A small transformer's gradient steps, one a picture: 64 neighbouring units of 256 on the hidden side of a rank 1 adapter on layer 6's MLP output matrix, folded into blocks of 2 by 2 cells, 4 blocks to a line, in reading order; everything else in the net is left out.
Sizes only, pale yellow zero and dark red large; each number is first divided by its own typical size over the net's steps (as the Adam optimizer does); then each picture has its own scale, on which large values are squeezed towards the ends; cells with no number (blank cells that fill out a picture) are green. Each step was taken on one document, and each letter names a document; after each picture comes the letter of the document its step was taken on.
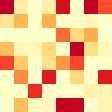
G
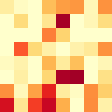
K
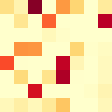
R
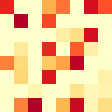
G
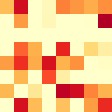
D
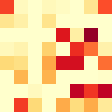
G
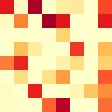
R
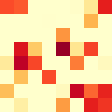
D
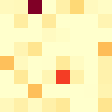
R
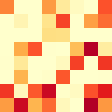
K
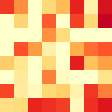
K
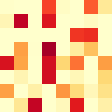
G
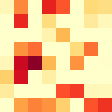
D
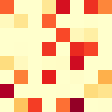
G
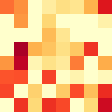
D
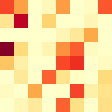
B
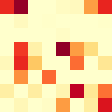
D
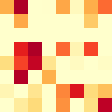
D
